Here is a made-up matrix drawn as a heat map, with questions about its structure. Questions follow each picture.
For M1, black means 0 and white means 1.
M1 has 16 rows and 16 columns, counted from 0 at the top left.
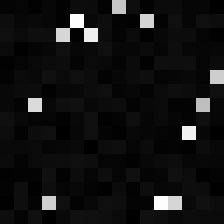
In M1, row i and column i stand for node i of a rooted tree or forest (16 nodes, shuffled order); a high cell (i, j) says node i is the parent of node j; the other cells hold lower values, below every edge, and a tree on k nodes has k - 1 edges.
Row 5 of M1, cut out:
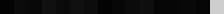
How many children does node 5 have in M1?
1
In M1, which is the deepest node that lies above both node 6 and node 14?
7
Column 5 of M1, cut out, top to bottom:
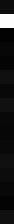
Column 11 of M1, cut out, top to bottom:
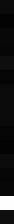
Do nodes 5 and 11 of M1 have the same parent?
no
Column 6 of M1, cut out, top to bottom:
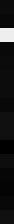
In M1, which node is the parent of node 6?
2
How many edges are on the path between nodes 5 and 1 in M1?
1
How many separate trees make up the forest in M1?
4
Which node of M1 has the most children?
14
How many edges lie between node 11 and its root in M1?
2
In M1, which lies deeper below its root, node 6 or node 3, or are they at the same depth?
the same depth
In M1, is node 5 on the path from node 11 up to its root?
no
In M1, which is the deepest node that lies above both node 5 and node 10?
1
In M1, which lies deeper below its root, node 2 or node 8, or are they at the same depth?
the same depth
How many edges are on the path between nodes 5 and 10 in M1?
2
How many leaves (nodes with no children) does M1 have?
9
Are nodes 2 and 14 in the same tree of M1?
yes
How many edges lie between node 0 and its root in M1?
0
